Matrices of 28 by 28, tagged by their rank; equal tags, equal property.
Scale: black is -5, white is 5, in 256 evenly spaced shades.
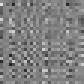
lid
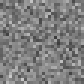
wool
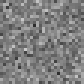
wool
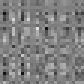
lid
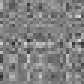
lid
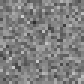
wool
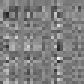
lid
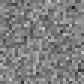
wool
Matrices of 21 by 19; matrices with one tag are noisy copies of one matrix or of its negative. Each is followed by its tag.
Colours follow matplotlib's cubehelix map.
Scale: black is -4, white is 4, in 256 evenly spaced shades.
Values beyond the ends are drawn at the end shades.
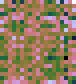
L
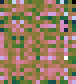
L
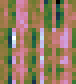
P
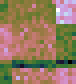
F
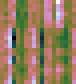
P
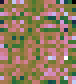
L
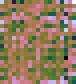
L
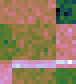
F
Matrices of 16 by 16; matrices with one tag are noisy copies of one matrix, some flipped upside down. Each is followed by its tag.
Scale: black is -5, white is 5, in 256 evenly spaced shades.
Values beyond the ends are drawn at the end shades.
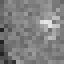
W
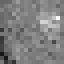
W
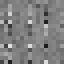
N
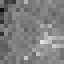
W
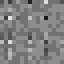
N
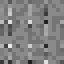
N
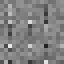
N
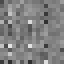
N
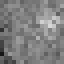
W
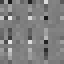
N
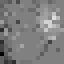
W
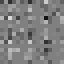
N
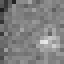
W
